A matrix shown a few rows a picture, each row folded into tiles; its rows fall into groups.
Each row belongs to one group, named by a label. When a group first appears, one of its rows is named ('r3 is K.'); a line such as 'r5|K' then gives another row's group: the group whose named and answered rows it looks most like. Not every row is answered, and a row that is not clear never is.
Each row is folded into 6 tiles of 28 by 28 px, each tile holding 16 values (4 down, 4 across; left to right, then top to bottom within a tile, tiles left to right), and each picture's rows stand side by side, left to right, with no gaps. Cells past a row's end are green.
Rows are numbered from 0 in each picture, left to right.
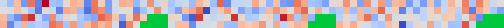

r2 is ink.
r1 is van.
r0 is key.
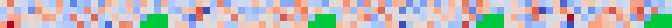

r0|ink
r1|van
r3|van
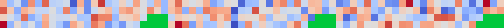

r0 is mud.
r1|ink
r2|key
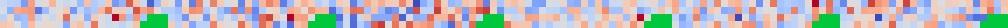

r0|van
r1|mud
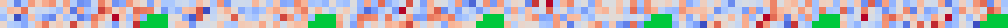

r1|van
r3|ink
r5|mud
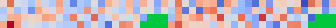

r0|ink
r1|ink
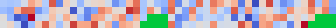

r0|van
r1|mud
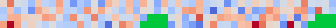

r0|ink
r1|van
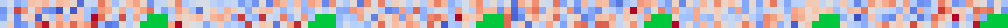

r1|ink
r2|mud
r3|mud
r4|mud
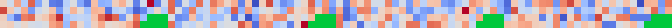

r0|key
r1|mud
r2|mud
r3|ink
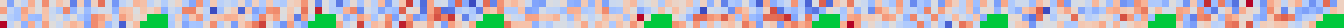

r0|mud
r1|van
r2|key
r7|key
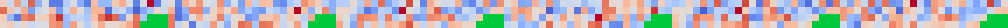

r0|key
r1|mud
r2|key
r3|van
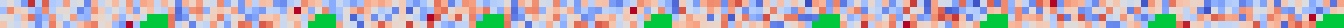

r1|mud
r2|van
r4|ink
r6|ink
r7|key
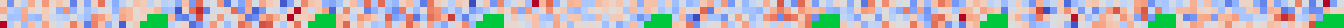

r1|mud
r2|key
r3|ink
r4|van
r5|mud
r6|van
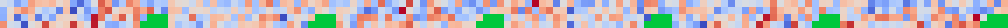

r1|mud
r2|key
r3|ink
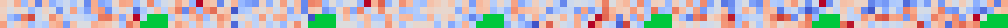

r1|ink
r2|ink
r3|van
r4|key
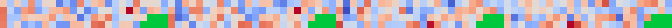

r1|mud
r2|mud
